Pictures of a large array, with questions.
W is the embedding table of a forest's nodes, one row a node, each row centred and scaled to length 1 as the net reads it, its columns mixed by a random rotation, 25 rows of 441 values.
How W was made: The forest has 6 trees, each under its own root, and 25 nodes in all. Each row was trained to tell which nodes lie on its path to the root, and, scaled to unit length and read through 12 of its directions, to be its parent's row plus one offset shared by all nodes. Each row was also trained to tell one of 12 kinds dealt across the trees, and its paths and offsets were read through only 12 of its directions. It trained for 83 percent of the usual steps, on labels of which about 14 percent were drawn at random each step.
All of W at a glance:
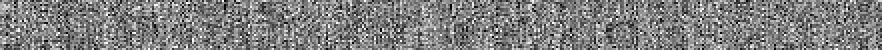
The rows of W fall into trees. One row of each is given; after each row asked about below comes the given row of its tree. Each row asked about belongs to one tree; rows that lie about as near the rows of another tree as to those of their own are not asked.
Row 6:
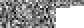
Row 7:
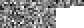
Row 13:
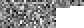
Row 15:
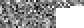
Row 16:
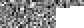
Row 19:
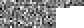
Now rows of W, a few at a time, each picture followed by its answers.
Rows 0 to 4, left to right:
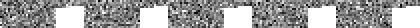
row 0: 6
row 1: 13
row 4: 19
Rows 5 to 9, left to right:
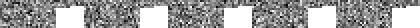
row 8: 15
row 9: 13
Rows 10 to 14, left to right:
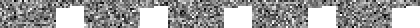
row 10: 13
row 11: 6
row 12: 15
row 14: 6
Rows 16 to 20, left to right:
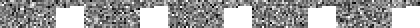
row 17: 15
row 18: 6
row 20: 6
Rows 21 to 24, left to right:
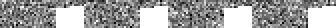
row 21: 19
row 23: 13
